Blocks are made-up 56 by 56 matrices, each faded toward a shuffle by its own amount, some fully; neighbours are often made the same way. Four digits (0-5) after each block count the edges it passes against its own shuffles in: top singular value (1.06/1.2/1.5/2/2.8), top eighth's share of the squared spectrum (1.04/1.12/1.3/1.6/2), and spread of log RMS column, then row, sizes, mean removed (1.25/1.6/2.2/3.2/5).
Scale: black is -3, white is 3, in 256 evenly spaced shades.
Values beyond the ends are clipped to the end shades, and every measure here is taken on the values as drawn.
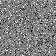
1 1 0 0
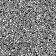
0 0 0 0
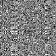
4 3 2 1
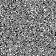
2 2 0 0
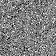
1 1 0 0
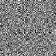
4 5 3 2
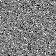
0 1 0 0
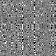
4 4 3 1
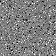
2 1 0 0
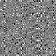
4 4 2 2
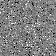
2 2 0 0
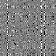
4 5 3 2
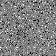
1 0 0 0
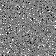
2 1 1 0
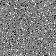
2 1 0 0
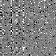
4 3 2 1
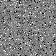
2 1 1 0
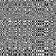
5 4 3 3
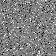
0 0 0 0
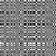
5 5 4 4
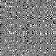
4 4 3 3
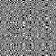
4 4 3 3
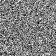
0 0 0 0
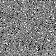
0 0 0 0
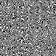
3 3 1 1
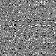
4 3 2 2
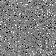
2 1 0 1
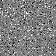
2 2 1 0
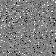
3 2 0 1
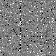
3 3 1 0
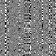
4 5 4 1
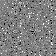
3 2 1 0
